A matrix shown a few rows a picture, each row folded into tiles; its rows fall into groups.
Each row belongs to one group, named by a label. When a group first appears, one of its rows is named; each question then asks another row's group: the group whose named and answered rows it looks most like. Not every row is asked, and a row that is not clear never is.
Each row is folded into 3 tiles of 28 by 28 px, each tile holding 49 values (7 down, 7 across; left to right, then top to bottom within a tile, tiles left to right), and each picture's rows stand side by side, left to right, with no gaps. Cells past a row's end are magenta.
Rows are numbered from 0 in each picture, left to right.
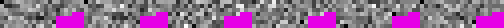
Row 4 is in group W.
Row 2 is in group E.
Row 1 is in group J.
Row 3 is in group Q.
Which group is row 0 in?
J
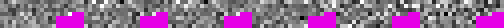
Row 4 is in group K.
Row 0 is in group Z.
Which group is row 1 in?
Q
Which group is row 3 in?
Z
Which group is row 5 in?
Q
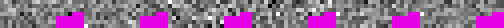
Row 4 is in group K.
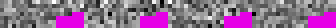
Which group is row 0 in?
Z
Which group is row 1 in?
Q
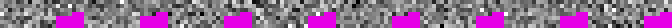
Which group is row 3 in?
J
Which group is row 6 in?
K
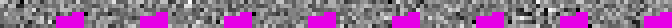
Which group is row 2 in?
Q
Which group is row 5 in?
J
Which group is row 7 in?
E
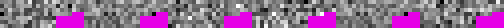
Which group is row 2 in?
E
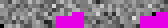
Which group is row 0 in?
E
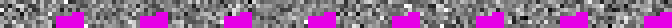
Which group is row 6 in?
W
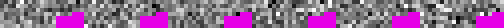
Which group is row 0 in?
Q
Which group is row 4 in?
K
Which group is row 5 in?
J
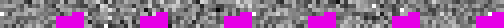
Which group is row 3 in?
K
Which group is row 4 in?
J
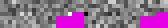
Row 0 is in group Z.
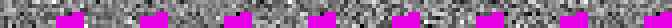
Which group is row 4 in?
E
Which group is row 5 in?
W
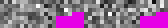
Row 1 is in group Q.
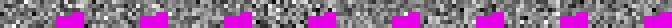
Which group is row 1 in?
E
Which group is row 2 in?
K
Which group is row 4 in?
Z
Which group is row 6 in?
W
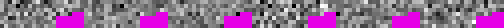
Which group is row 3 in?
E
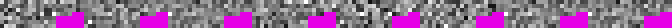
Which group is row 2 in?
K
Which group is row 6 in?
K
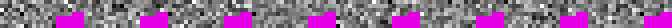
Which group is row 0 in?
E
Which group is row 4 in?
E
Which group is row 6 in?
J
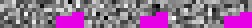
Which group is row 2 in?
W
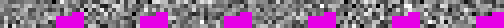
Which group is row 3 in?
K
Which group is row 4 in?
E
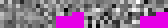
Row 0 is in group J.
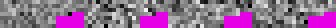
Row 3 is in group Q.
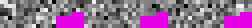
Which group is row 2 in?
E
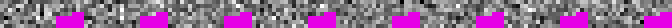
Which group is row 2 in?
E
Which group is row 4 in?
E
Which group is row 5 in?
J
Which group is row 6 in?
J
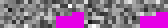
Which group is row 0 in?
K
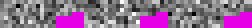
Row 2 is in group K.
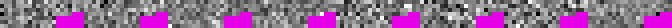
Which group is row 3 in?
Z
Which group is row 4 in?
E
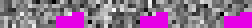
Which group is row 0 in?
Z
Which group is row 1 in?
J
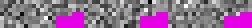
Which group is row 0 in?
E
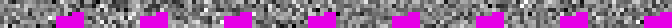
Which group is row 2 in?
Q
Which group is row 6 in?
Q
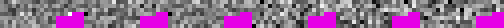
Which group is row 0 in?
Z
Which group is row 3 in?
E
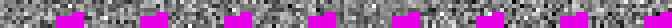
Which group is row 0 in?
K
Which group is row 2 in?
J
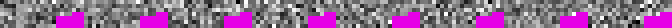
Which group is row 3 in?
J
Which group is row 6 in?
Z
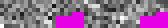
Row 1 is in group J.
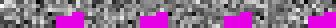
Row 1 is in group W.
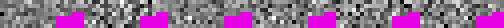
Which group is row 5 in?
E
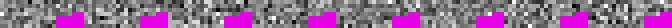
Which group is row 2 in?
Q
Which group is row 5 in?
Z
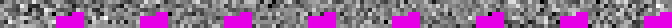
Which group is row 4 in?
Q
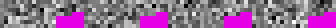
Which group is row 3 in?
W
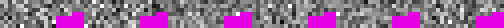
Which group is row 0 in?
J
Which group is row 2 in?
Z
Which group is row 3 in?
W
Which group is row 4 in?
K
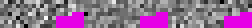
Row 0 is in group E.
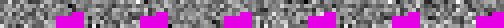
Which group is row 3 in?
Z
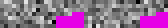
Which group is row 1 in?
Z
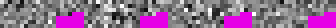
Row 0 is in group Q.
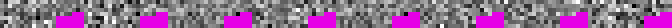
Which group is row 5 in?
J
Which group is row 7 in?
J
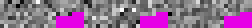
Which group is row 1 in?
J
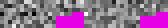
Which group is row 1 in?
K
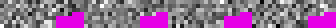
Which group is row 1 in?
Q
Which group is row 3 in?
E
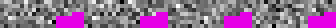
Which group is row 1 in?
Q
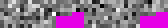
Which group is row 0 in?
W
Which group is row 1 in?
E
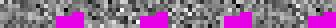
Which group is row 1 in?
Q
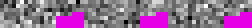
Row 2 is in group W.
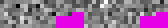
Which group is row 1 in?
Q
